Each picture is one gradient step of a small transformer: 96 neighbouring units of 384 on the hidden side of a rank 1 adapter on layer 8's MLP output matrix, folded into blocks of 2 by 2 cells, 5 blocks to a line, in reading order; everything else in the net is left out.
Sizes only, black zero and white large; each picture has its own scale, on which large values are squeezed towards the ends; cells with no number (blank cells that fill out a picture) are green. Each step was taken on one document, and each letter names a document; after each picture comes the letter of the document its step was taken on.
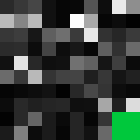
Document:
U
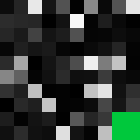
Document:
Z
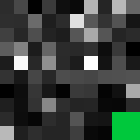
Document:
U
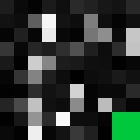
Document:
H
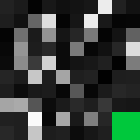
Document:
H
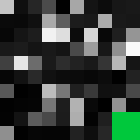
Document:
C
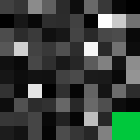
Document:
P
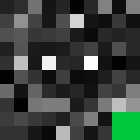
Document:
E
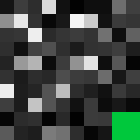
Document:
E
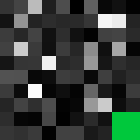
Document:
P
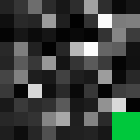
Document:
P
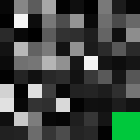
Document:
E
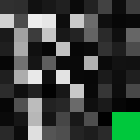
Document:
H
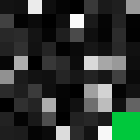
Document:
Z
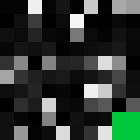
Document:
Z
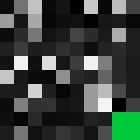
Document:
Z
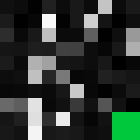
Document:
H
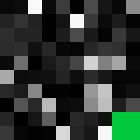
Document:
Z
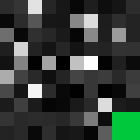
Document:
Z
